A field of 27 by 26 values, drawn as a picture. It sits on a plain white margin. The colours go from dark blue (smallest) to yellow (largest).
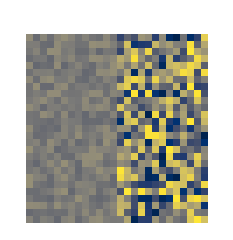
Histogram: bell-shaped. Stripes: none. Grain: fine. Mirror symmetry: none. Seam: vertical, 50% of the way across, the left part calmer. Slope: none.
